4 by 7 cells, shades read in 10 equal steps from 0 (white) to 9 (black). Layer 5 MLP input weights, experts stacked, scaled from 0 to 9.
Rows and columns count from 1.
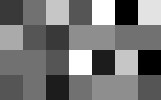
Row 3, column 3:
6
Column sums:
21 21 23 15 16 20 21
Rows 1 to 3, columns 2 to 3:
5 2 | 6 7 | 5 6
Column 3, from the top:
2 7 6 8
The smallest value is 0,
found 2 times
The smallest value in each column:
3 5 2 0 0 2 1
